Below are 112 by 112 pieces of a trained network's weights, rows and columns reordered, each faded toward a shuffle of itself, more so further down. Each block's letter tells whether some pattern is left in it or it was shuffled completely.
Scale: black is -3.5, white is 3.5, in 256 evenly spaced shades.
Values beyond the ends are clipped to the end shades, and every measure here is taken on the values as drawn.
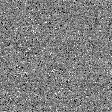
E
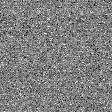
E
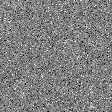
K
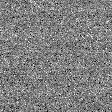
E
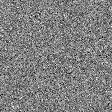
K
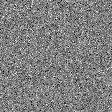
K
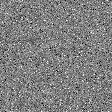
K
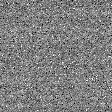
E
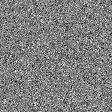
K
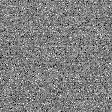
E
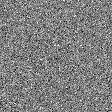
K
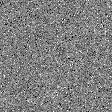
K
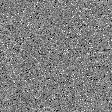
K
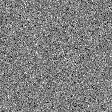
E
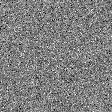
K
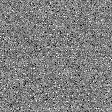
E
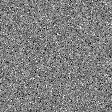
K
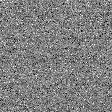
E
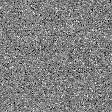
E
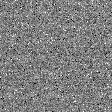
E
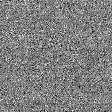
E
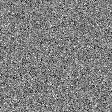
K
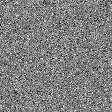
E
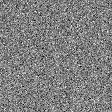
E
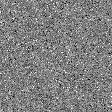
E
